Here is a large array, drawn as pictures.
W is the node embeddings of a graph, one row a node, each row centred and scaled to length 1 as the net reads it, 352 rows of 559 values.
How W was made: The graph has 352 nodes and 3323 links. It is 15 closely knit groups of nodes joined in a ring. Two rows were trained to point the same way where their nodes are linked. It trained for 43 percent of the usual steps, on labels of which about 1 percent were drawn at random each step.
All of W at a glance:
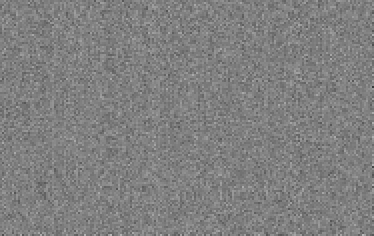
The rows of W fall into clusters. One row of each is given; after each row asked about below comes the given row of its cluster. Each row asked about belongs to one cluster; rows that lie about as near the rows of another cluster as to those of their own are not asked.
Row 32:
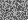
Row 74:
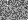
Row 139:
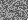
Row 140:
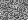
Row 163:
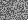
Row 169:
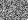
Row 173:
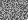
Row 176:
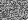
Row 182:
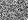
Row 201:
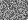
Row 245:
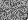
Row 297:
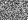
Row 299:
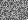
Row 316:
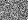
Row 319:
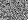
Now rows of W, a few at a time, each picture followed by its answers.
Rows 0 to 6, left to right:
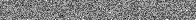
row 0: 74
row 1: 319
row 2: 176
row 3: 140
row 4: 316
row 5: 32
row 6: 173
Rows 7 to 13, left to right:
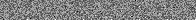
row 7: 201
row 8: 319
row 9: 316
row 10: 173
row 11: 173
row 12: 32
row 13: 173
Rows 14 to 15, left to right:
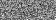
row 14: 299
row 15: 176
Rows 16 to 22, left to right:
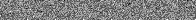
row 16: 297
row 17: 139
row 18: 297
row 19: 139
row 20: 245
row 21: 169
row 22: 245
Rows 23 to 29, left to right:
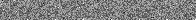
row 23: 245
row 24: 245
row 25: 169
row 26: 319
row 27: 182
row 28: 176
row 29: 182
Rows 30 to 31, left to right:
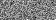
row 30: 299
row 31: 140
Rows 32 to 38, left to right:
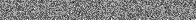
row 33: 297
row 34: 316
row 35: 297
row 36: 182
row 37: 74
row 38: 74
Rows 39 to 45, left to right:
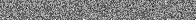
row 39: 32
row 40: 32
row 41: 316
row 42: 139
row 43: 299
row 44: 176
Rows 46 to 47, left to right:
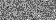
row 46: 32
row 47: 139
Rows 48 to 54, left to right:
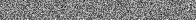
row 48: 173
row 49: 173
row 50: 173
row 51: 140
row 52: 201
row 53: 299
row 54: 163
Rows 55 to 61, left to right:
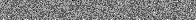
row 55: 245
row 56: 173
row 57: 176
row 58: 140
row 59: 182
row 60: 32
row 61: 140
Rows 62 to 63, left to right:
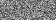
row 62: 176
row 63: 139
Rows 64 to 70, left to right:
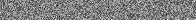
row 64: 32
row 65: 163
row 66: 173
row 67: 319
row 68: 182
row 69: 316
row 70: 74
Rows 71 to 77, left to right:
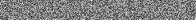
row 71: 140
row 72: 319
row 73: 319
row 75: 32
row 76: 319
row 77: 316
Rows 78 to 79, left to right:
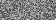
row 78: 176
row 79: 182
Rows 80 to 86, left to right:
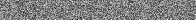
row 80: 316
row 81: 140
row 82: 176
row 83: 140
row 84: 32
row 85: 245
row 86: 316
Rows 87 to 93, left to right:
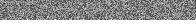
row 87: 176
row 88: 140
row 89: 173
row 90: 173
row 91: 316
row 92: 163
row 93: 139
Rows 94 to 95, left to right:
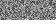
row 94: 74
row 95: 74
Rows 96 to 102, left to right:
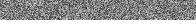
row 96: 319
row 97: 32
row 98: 74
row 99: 169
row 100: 201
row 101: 139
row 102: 176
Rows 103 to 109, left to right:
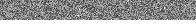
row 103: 139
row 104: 32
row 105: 74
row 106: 140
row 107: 176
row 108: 163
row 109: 297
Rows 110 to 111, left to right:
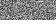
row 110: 163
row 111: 299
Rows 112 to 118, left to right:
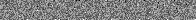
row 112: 201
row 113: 201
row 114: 245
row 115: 297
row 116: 319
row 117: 163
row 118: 74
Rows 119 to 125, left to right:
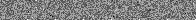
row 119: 163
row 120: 201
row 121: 201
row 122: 173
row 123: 169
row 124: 176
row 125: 319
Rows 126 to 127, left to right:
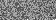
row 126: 32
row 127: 245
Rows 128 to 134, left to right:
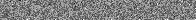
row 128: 176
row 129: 74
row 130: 32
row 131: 173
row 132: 169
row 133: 245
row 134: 74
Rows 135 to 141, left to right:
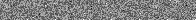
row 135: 245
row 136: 32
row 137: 74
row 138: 201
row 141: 319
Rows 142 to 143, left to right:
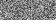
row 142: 139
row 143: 169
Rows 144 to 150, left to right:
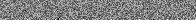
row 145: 139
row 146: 32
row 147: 140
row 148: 299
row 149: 201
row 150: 173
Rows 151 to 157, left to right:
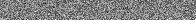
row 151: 319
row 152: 245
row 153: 173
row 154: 163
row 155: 201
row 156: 201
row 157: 139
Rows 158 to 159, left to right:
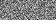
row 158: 319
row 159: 245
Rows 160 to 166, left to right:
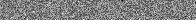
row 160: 201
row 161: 297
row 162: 299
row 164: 139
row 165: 163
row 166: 319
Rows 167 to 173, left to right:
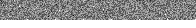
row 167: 299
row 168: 173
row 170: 319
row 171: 163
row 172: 139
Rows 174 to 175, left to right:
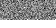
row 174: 319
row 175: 319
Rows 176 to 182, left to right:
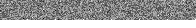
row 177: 201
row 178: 74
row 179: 316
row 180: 139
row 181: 32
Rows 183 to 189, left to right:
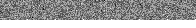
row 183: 176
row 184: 201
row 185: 176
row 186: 297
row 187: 201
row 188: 169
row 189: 140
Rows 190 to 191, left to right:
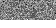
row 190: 245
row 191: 176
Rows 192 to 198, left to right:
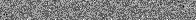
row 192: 245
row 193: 139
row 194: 32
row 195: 182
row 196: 245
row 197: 299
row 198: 297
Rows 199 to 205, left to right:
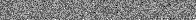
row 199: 163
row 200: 319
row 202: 245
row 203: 299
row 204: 173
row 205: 173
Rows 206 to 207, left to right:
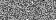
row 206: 140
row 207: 163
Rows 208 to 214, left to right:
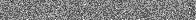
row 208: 140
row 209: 163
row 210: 316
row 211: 245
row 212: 173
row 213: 176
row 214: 316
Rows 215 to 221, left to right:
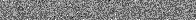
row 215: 32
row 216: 297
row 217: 32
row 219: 245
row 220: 299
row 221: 163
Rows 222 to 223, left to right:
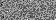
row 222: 173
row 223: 176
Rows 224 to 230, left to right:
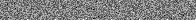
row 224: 140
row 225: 201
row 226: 169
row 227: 140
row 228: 139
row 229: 169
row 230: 173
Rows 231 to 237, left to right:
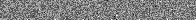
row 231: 319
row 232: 176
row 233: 169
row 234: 316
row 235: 173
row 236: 176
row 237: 299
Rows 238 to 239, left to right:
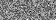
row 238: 139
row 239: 32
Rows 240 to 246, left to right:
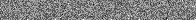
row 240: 297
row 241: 182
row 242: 169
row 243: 319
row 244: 201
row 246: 299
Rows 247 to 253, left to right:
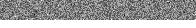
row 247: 201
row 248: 176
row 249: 319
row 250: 316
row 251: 32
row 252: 319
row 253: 201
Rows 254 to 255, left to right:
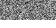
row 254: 74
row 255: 297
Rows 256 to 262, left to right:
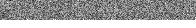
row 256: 176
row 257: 169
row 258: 297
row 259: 297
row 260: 169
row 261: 319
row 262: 297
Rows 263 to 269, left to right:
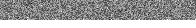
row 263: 140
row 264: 319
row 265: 169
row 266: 316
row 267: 176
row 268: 299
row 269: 139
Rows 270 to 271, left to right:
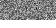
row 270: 201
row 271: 319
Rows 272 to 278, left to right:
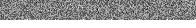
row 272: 173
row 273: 297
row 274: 299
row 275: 74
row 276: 74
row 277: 201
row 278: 299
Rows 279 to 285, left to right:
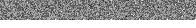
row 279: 32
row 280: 139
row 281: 139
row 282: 169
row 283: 139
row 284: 201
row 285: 201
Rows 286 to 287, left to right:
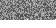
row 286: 182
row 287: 32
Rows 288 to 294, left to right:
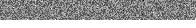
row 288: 74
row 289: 74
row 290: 299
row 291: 74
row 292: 245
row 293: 32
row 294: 297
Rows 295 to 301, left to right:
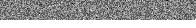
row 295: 299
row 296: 74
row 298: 74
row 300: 163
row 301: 182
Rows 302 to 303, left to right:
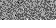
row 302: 182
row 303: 32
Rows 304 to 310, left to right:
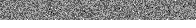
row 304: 319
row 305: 316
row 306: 182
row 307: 176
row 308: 140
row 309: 169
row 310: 74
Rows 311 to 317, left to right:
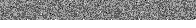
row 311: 32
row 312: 140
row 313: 139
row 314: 245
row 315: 176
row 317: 32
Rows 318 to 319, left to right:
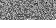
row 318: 182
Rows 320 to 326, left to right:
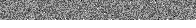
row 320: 319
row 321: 245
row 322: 173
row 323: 245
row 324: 176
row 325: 201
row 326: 74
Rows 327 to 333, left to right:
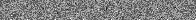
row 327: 173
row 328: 201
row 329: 176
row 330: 169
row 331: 169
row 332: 163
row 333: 139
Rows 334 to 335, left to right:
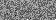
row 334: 169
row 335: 245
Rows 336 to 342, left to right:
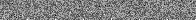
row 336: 201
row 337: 169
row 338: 182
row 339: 297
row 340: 139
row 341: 299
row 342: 297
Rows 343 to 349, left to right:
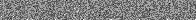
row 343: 169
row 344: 316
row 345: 319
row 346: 169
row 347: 319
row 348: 176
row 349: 169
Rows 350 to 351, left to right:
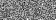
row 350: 176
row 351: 163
